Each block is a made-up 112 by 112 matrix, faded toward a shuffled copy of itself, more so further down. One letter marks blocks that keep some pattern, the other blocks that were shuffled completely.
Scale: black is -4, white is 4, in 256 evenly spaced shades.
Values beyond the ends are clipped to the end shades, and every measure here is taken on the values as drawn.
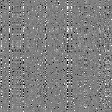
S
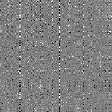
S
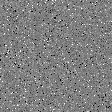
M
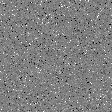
M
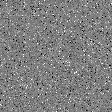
M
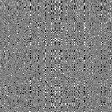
S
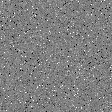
M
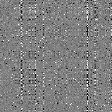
S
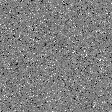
M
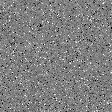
M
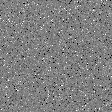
M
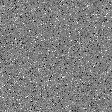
M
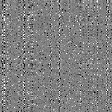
S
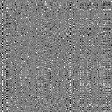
S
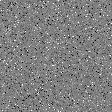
M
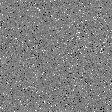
M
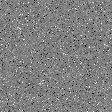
M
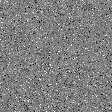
M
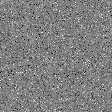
M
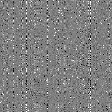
S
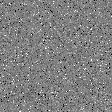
M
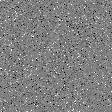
M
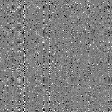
S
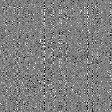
S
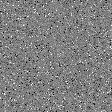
M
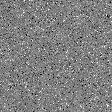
M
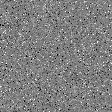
M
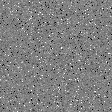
M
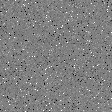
M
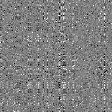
S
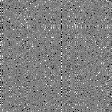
S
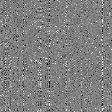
S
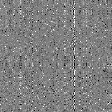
S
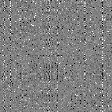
S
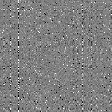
S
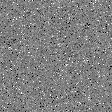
M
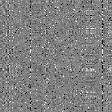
S
